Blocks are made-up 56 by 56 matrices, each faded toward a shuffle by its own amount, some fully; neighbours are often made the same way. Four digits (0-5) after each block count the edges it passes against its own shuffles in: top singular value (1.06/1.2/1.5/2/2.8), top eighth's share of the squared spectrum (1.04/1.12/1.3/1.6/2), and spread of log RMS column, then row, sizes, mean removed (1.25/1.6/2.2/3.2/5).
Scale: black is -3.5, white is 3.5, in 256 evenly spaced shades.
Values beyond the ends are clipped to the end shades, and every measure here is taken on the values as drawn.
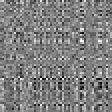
5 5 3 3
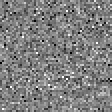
0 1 0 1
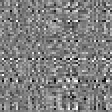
4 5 3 3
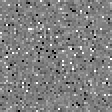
1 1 0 0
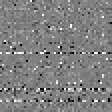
4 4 1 2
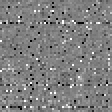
3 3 0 1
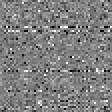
4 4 2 3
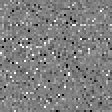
2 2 0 1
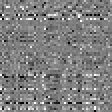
4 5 2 3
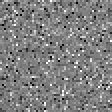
0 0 0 0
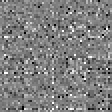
4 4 2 2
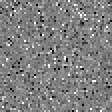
0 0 0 0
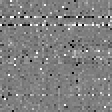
4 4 1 2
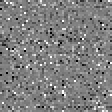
2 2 0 1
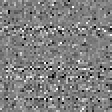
4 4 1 3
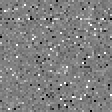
2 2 0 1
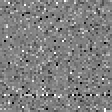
3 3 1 1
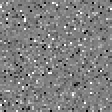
0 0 0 0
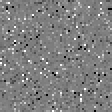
0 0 0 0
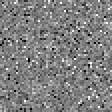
0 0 0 0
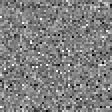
1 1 0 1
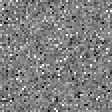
0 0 0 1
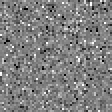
2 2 0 0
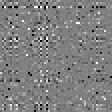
4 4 2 2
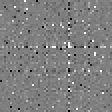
4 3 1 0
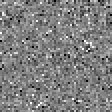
3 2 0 1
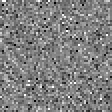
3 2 0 0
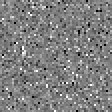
0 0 0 0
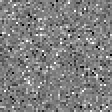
0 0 0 0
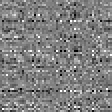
4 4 2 3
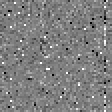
2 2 0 0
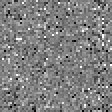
1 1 2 0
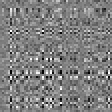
5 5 4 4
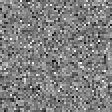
2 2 1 0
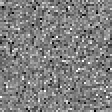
1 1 0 0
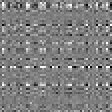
5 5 3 4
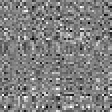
4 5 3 3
